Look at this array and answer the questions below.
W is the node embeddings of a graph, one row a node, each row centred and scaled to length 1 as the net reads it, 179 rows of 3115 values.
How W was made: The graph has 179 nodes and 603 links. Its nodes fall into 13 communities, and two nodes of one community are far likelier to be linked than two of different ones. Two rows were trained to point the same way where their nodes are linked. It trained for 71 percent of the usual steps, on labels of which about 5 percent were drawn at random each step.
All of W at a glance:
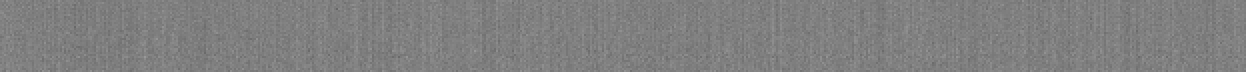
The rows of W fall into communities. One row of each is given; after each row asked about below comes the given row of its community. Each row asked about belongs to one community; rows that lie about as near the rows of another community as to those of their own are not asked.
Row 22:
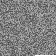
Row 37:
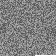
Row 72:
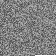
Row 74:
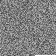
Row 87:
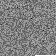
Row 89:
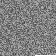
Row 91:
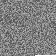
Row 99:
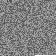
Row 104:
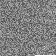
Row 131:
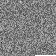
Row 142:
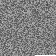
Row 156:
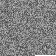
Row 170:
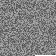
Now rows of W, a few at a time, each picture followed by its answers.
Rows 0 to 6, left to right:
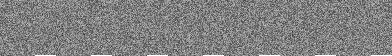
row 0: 170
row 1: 87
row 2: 74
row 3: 91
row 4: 37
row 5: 74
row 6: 89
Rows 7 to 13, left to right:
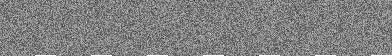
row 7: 72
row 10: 142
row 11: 89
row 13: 37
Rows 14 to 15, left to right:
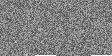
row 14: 89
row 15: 156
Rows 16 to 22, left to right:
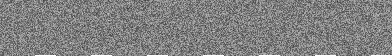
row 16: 91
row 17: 99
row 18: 87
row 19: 22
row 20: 99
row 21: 37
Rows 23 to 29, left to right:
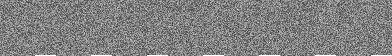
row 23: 37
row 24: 22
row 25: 91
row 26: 99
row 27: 87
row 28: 104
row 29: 72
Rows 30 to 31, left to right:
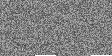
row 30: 131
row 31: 99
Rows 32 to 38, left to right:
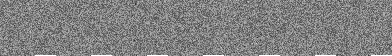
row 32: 22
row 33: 37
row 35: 72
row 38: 89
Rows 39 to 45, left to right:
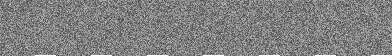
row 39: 104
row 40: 22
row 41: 89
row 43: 142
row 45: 22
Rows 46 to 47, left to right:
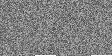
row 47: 91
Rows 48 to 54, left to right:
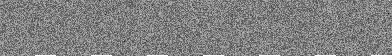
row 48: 37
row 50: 89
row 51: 37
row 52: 156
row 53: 104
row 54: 91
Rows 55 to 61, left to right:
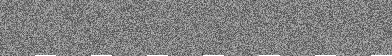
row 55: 99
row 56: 131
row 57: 170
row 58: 72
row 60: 72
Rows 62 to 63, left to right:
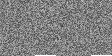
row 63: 131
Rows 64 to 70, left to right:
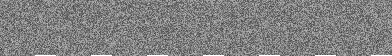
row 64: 22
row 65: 131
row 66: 170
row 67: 37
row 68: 156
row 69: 72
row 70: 22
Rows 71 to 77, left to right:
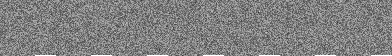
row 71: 170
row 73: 131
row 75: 156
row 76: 104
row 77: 142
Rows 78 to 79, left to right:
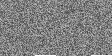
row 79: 99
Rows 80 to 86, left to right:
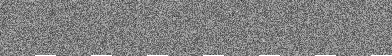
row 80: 170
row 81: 170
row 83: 156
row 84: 99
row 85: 99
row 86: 89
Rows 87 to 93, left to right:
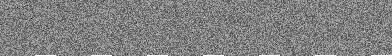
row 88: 104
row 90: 156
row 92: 22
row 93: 74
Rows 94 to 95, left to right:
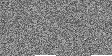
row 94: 170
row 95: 91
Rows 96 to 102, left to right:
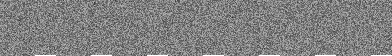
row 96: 156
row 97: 131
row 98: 87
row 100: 99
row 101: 131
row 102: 89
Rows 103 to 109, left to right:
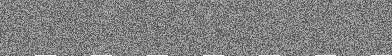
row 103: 170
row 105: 99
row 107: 142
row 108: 74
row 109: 99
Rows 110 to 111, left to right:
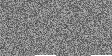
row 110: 104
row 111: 142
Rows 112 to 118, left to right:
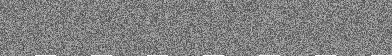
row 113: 156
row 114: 142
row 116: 104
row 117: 74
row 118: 74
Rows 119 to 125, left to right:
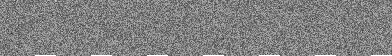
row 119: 104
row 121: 74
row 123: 104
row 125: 104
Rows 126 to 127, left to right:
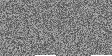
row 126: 142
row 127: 22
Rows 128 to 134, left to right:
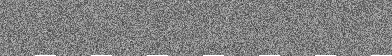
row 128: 22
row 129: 22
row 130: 99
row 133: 72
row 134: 104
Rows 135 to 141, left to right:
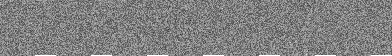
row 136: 87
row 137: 37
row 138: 156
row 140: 99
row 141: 142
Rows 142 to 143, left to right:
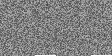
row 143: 142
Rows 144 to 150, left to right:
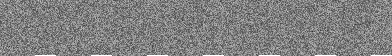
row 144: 142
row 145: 22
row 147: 104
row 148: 99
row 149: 104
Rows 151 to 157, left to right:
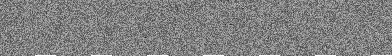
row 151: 91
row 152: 170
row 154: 104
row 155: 87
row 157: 142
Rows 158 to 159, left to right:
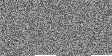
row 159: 74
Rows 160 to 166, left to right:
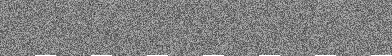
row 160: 170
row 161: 87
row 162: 142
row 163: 131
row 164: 72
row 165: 87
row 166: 142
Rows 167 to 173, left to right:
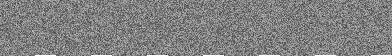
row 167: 74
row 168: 91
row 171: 22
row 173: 142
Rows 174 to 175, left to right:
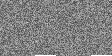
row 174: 22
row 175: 91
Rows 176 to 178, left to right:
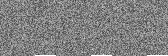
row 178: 91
